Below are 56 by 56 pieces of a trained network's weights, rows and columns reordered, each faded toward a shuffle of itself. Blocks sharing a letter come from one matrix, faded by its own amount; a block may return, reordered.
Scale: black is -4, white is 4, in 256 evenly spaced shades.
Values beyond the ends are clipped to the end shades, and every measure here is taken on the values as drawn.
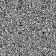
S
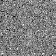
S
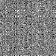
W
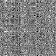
W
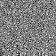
S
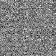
S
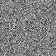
S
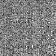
W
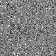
S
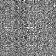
W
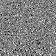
S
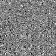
S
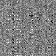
W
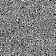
S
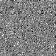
S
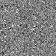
S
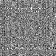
W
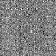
W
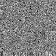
S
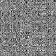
W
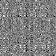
W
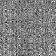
W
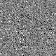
S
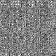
W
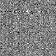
W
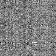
W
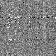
W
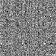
W
